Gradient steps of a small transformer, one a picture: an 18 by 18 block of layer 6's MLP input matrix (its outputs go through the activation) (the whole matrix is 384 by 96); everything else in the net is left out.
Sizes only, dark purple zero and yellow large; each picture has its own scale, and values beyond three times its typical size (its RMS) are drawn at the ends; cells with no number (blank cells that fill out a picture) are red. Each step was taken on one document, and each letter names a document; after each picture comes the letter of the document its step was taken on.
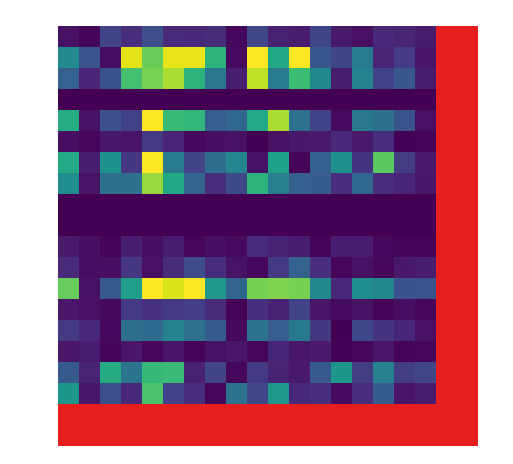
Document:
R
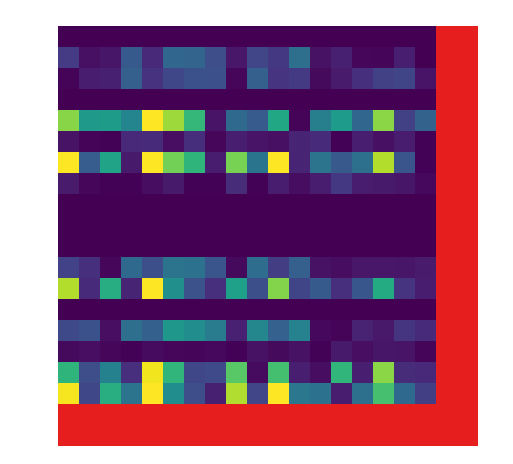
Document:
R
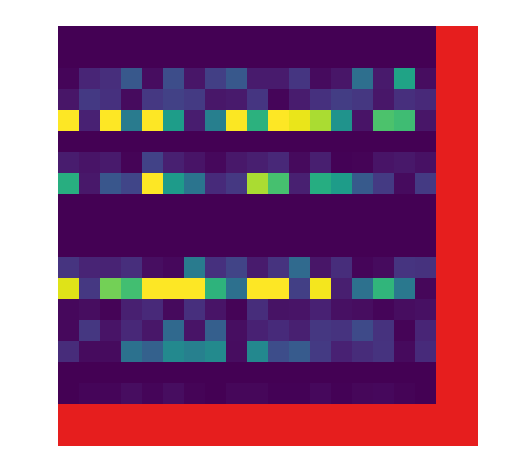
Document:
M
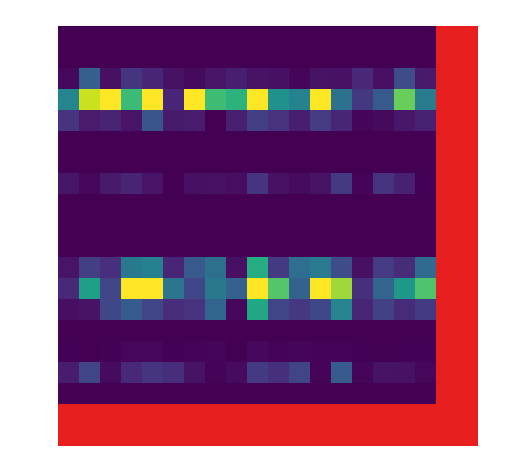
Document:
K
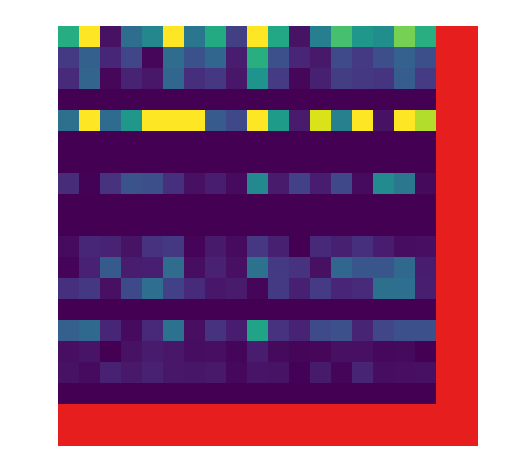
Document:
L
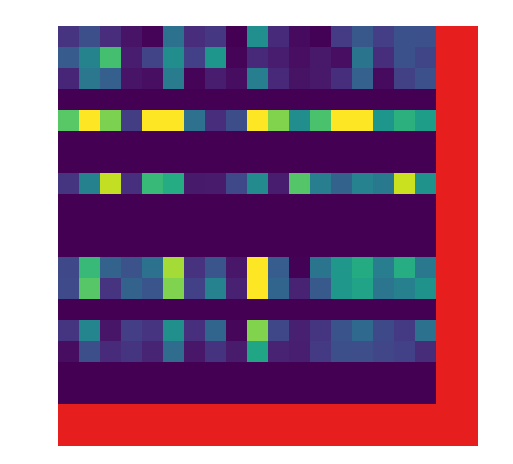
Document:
L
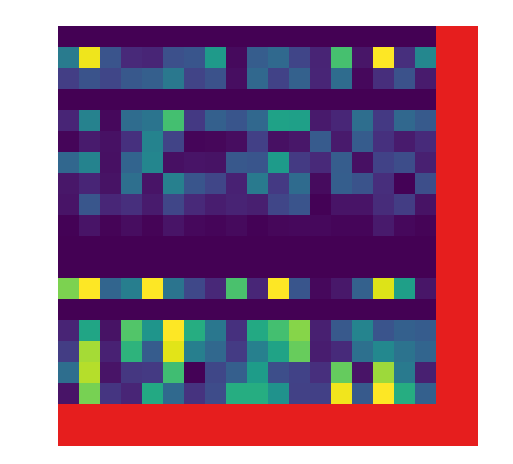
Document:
R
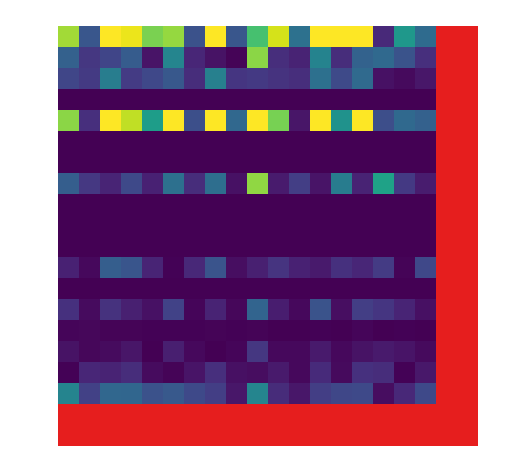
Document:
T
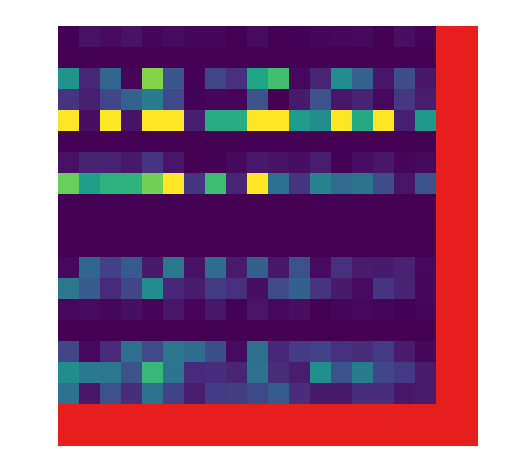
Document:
M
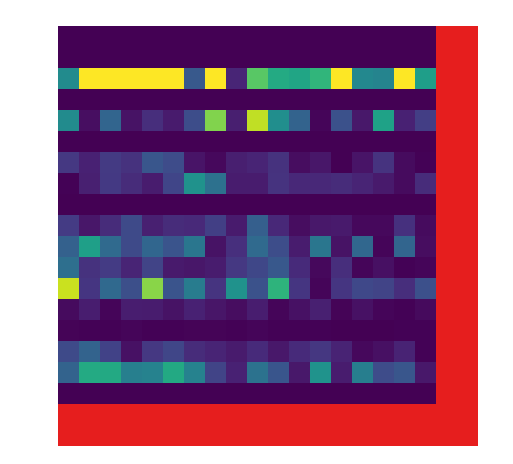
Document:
M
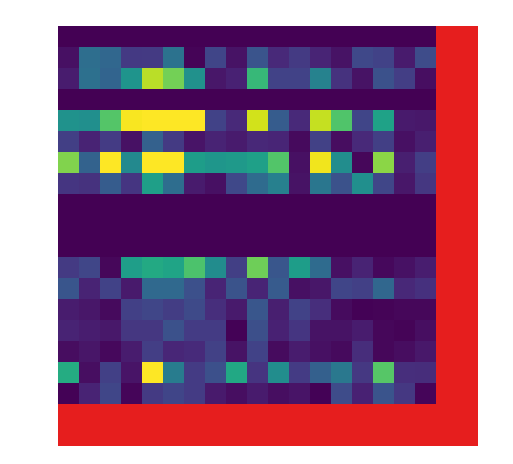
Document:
R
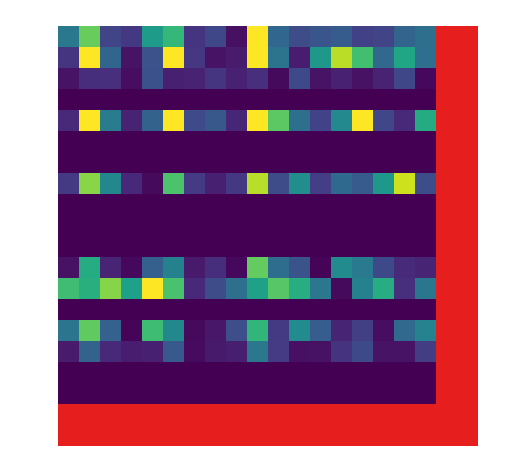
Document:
L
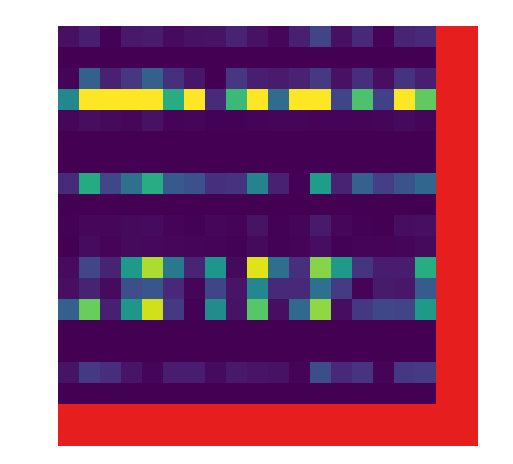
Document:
K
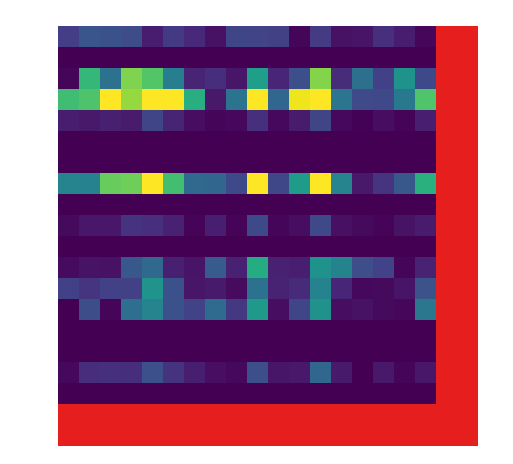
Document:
K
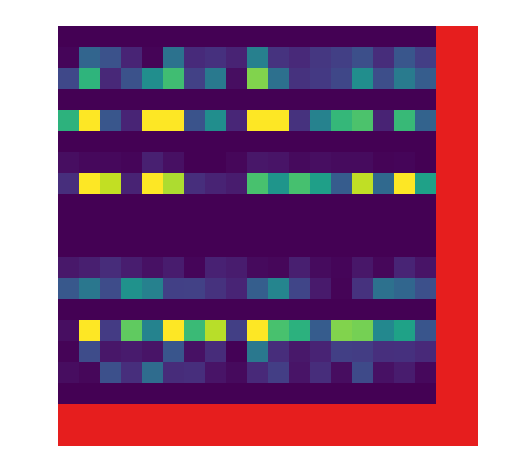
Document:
L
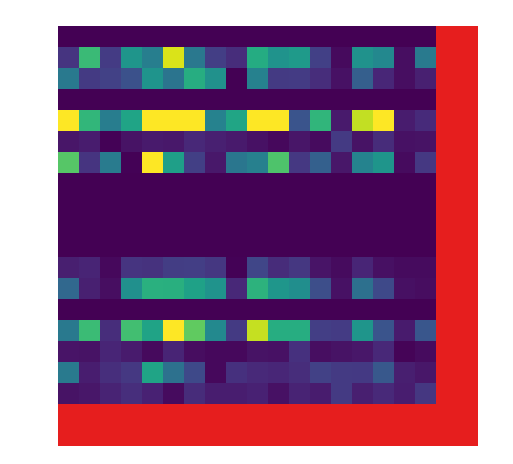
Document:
R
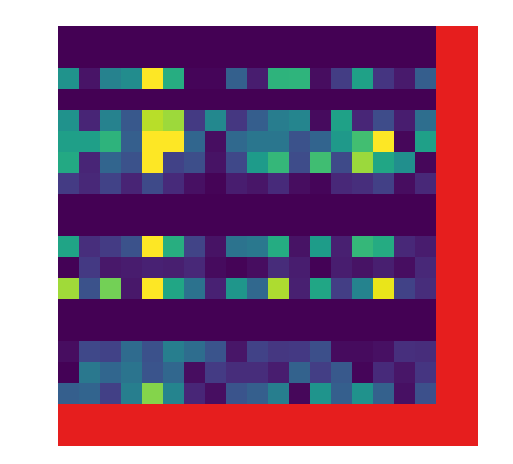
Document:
R
